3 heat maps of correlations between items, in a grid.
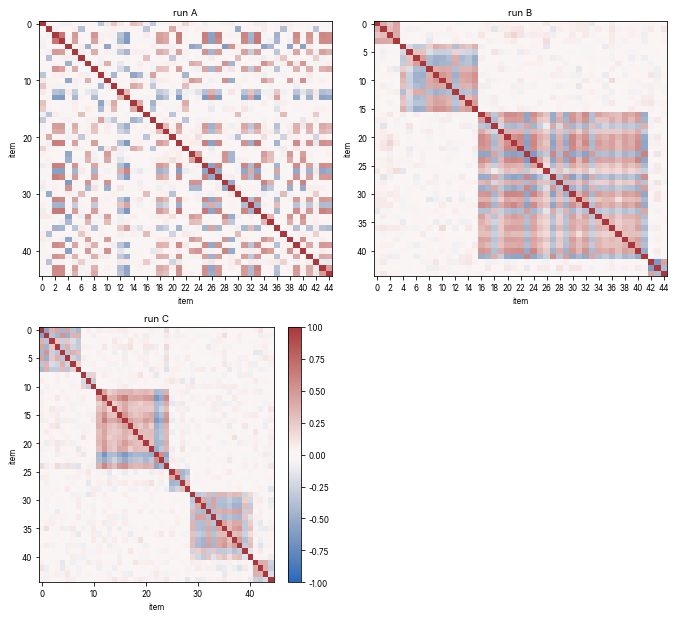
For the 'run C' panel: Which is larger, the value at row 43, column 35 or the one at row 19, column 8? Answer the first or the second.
the second
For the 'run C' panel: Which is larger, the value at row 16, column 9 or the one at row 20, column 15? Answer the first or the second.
the second
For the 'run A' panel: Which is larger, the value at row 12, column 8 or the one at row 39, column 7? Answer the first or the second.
the second
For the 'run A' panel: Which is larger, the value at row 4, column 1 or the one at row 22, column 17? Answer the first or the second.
the first
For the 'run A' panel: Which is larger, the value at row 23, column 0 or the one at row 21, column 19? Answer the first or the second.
the second
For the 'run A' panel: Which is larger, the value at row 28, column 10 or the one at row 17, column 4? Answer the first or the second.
the first
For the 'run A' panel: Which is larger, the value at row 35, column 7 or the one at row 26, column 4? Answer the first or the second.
the first
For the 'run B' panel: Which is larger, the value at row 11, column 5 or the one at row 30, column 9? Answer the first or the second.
the second
